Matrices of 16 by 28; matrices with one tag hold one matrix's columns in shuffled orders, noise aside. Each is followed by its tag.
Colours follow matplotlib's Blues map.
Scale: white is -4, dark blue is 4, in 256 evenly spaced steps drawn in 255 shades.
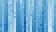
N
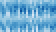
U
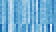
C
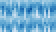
U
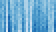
N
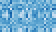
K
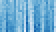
N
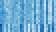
C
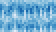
U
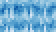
U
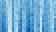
N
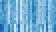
C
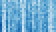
N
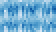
U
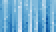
N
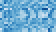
K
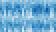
U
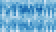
U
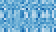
K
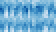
U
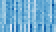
C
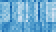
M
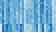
C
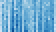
N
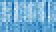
M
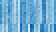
C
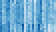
C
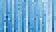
N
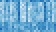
M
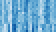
C
